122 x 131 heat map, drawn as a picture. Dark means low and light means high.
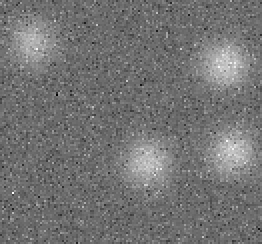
Bumps: four. Histogram: skewed, a long tail of high values. Mirror symmetry: none.
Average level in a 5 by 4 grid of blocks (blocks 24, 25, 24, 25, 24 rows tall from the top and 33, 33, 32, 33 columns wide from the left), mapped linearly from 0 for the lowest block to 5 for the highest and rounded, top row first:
3001 | 2005 | 0012 | 0144 | 0000
